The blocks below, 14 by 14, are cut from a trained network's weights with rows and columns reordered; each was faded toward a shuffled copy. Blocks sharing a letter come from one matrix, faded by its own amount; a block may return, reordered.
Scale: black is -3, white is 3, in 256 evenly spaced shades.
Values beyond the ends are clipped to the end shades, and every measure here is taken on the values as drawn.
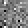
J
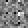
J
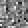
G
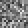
G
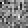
G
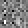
J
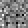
J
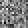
G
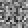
G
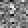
J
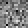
J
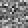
J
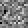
J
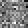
G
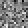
G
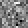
J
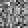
G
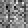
G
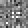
J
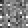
J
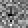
J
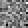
J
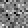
G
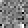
J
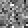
G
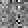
J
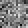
G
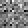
J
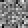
G
